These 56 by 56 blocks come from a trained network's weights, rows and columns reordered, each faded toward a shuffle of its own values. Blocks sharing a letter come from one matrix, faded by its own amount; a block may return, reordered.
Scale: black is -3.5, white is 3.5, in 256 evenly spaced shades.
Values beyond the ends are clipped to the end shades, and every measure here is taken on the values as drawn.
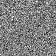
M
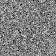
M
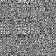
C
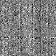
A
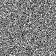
M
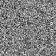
C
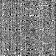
A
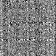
A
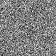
M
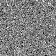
M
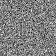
M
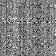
A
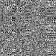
C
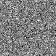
M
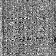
A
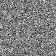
M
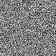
M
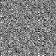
C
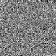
C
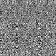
C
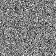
M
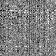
A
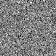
M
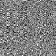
C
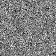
M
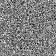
M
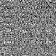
C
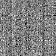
A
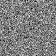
M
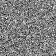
M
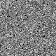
M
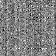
A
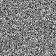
M
